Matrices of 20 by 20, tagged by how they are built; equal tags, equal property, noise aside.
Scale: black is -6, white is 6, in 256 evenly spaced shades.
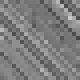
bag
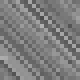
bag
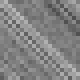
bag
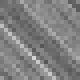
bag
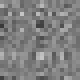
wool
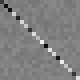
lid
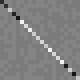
lid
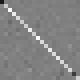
lid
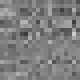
wool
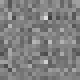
wool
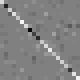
lid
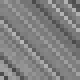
bag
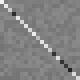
lid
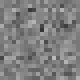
wool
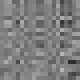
wool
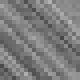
bag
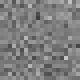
wool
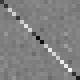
lid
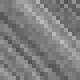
bag
